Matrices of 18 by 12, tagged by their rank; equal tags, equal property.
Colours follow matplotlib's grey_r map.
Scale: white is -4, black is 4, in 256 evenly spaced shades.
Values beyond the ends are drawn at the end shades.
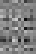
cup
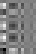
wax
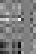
cup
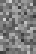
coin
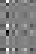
wax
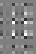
wax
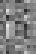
cup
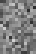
coin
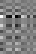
wax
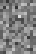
coin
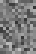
coin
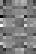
cup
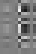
wax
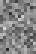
coin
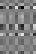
wax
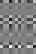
wax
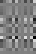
wax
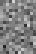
coin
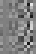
cup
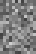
coin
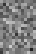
coin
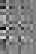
cup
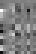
cup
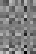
cup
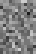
coin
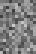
coin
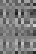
cup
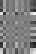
wax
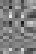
cup
